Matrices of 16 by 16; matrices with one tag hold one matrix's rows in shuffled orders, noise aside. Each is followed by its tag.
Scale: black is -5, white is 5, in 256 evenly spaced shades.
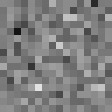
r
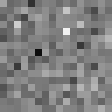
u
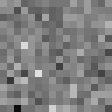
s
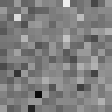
u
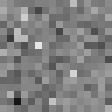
s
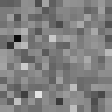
s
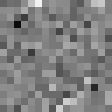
r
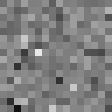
s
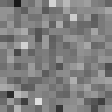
s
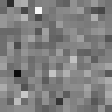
s
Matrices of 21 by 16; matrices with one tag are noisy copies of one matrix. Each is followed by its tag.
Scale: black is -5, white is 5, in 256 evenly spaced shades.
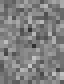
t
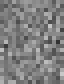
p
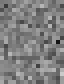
p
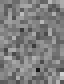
t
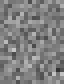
t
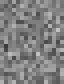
p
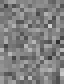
p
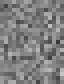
p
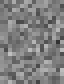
p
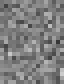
p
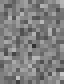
t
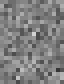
t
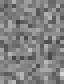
p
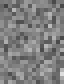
p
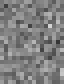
p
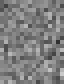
p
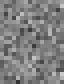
t
